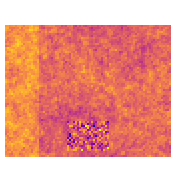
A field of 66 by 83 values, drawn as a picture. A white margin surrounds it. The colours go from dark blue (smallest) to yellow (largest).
Values change most from cell to cell in the bottom middle. The bottom middle is the ninth with the lowest average. A vertical seam about 20% of the way across splits the table, and the left part is higher. An odd patch, rougher than its surroundings, sits in the bottom middle.
